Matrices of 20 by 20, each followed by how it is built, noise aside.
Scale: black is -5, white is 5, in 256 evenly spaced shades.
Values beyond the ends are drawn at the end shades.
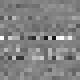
uneven rows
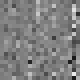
uneven columns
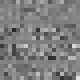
uneven rows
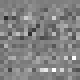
uneven rows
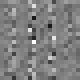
uneven columns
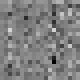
uneven columns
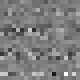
uneven rows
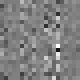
uneven columns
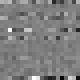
uneven rows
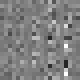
uneven columns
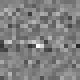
uneven rows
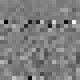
uneven rows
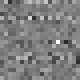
uneven rows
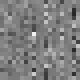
uneven columns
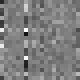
uneven columns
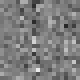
uneven columns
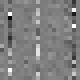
uneven columns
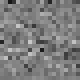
uneven rows
